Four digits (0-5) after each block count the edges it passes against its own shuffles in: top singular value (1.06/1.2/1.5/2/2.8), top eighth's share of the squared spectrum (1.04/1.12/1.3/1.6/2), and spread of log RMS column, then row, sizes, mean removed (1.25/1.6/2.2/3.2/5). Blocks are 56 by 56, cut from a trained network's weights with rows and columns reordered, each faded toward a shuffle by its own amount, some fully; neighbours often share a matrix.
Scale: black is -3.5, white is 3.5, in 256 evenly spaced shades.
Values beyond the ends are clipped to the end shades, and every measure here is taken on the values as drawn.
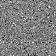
1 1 0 0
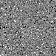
1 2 0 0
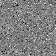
0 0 0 0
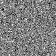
2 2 0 0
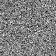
1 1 0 0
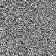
3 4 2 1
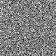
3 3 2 0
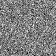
2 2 0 0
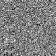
3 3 1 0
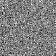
3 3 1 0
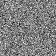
0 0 0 0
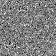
0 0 0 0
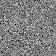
0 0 0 0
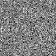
2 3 1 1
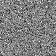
0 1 0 0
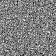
0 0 0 0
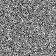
0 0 0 0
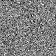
0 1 0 0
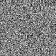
3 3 0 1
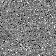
0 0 0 0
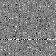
3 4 0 2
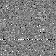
2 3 0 1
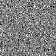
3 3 1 1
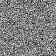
1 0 0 0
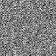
3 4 2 0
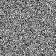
1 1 0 0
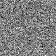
2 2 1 0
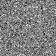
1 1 0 0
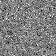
1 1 0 0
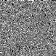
2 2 0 0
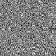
3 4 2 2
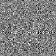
3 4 2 2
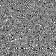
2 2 0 0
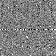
3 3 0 1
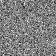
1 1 0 0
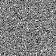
2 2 1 0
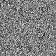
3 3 1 0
